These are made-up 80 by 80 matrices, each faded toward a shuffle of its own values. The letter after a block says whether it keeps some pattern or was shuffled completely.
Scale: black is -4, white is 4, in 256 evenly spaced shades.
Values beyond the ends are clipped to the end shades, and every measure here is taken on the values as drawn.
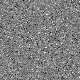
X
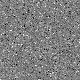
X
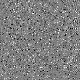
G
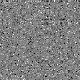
G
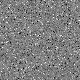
X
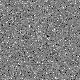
X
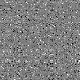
G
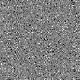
G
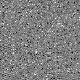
G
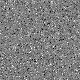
X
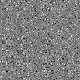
G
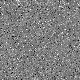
X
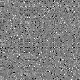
G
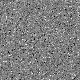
X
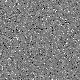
X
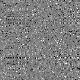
G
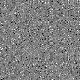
G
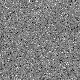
X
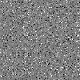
G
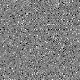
G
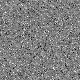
X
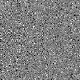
G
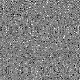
G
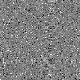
G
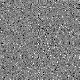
G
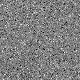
X
